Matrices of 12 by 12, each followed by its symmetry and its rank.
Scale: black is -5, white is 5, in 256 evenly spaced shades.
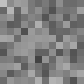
neither, full rank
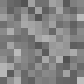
neither, full rank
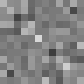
symmetric, full rank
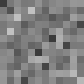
symmetric, full rank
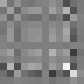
symmetric, rank two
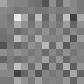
symmetric, rank two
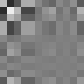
symmetric, rank one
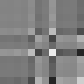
symmetric, rank one
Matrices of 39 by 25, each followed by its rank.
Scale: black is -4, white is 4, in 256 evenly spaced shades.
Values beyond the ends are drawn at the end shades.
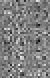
five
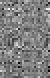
five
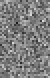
full rank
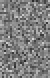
full rank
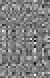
five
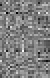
five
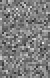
full rank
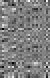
three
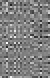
three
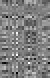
three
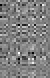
three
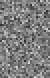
full rank
